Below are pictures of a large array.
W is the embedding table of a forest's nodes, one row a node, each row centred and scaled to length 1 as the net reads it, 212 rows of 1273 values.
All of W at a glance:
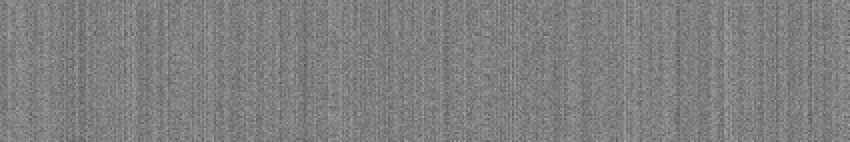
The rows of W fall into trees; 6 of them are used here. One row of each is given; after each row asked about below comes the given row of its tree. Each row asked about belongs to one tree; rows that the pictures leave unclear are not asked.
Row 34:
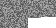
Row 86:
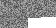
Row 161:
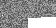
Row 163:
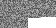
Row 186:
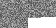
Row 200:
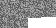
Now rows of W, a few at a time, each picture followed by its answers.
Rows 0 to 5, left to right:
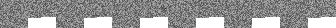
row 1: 186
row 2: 200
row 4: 200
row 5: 34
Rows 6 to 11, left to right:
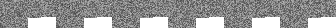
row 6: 34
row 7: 34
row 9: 163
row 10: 186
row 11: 186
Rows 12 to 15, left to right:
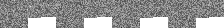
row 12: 161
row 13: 34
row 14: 163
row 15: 200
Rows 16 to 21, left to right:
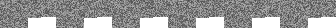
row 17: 200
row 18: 186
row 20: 186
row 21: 186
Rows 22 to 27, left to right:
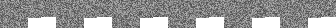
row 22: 200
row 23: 161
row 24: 200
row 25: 186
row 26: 34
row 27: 186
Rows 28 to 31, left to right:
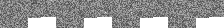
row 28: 186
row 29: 200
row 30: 200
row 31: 200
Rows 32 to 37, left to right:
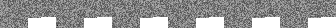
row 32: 163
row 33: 200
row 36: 186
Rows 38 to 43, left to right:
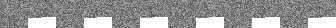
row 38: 200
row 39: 34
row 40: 186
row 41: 34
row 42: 34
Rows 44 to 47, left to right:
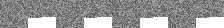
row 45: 34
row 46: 200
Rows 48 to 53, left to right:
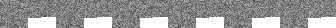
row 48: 200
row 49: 200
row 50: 161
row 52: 200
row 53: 200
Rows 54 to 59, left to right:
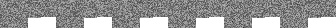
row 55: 34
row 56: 186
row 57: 200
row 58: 34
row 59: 186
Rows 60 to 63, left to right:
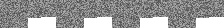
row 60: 34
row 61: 200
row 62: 86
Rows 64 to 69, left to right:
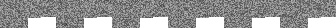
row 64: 161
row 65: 161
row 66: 200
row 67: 186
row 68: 34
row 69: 86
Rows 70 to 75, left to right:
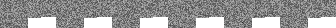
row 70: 161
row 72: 86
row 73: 186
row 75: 86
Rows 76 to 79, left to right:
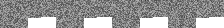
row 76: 186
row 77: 161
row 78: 86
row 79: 200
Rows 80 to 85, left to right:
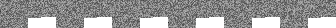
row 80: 34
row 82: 163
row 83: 200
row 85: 161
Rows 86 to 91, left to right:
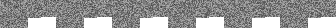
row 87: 34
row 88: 86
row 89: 34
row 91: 186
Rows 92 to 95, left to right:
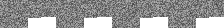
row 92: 163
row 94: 34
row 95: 200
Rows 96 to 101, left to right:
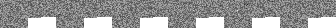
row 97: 86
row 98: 186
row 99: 34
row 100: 34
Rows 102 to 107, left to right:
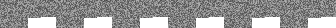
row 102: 161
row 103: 200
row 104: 161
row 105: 86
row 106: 34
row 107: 200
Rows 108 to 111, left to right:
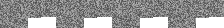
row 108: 186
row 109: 200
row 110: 200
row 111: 186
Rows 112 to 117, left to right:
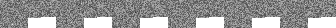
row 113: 34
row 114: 34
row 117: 34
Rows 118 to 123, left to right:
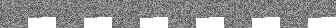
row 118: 186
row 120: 34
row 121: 161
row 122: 86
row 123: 200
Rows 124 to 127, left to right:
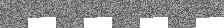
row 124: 186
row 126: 34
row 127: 186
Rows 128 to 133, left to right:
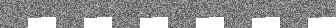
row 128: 186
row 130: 34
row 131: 34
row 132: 186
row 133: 186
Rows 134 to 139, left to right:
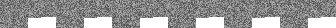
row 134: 200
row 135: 200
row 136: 200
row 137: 34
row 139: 86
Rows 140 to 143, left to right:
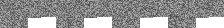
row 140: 200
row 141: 200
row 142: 186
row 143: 86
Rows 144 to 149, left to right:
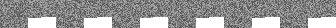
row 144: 34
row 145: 200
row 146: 186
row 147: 200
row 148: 186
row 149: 161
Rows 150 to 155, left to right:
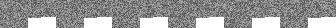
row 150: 186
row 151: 186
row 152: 34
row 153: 86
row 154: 34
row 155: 34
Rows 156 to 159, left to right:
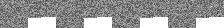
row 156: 186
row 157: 34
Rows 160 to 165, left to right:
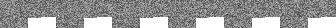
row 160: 186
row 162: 161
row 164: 86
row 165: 34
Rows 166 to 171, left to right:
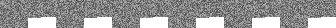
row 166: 186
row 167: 200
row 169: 163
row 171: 186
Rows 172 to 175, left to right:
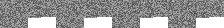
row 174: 34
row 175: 200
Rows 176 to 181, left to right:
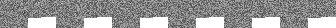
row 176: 200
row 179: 186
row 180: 34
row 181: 163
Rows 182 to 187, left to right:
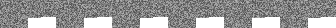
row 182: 186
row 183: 186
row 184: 200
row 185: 186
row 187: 163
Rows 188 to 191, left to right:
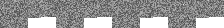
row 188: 34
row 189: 200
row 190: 34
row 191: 163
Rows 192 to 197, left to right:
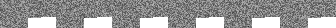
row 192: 186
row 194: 200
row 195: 186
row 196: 161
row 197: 186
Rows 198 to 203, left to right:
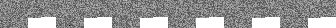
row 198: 34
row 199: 200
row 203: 161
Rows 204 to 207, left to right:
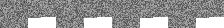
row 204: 34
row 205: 186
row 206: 200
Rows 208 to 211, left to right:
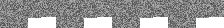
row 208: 200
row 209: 34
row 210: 34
